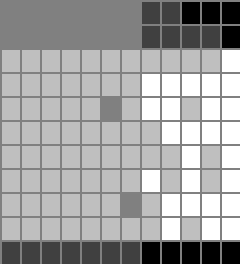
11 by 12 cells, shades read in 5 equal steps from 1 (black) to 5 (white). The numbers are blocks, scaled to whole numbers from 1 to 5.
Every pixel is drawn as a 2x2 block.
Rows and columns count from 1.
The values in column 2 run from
2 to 4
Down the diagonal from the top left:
3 3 4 4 4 4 4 5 5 4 1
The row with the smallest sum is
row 11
